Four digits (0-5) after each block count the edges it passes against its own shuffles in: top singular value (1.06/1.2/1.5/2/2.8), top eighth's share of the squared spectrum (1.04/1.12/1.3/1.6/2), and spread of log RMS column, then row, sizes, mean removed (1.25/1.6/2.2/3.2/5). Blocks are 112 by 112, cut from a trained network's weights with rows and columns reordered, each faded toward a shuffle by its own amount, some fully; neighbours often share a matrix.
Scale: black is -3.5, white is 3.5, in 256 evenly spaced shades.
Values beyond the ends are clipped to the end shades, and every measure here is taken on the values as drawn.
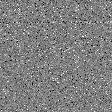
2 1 0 0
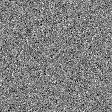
1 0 0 0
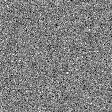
0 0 0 0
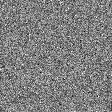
0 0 0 0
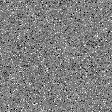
2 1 0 1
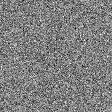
0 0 0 0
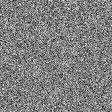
0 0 0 0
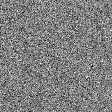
0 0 0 0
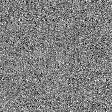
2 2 0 2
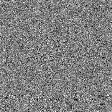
2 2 0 2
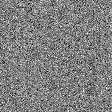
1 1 0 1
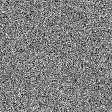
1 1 0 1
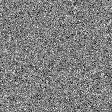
1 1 0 0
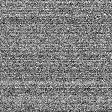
4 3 0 1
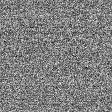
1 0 0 0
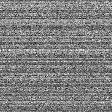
5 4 1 2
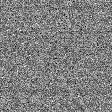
1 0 0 0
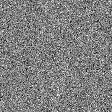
1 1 0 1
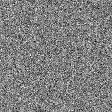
1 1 0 0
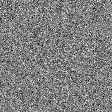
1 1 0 1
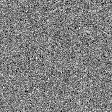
1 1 0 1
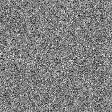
1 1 0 1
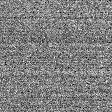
3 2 0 0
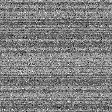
5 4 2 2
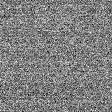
2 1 0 0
